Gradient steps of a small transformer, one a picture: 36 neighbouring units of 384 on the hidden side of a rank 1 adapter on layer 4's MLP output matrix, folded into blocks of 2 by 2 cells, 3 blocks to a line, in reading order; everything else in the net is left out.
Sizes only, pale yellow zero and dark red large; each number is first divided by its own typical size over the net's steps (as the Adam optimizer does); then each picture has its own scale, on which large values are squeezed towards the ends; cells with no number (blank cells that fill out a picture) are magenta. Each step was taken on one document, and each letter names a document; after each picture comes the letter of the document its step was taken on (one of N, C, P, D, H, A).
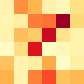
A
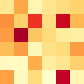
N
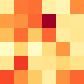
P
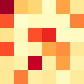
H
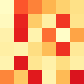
P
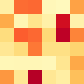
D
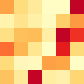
D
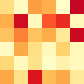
A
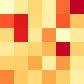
D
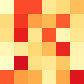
P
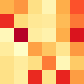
N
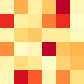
P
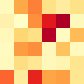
A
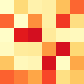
D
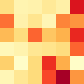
N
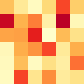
D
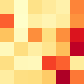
N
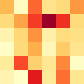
A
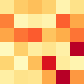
N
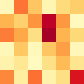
A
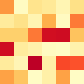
H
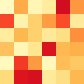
P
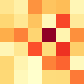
A
